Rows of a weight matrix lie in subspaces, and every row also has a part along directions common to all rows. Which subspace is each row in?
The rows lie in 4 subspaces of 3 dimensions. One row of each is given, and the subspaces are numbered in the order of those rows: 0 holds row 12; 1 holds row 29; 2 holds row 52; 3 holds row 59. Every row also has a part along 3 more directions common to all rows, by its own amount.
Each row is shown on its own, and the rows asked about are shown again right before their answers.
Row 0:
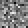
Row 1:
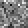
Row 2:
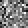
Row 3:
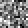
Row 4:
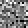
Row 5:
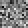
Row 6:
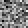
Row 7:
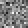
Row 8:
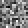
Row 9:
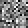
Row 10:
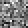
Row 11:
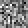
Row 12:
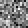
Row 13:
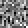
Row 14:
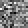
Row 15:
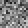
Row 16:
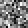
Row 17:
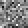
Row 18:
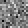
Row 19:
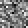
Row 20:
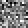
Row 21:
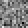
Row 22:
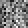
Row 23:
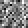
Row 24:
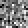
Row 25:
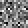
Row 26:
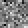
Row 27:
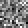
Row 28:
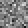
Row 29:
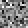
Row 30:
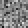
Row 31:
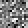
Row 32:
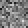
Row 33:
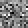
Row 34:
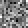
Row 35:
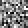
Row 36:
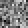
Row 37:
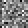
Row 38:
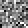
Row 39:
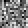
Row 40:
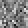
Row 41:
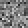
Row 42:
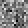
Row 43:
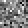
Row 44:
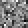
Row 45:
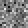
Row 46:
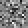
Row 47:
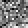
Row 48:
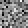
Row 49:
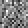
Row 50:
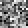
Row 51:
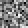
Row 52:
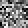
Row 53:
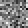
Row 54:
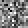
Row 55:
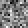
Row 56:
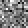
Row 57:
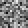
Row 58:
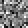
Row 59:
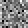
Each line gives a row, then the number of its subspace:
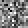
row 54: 2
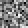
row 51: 0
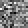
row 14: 2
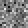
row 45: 2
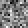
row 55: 3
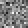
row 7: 1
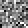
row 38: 2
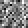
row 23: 1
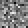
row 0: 2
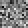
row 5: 2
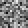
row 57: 0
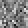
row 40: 2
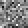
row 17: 1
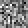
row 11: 0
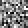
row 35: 0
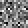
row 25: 2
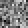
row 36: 0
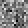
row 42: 2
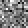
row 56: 2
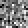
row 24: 0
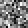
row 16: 0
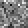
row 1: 1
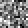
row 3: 0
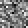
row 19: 3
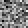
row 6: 3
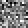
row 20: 1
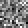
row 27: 3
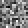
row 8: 0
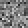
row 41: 3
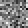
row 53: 0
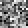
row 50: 0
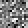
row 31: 0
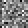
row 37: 3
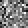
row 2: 2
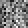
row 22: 2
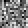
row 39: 1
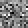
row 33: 2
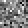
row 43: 3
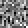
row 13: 0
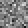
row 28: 0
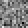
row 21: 3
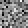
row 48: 3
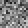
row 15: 1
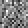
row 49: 1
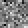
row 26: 1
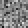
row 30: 3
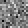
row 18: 3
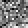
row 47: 1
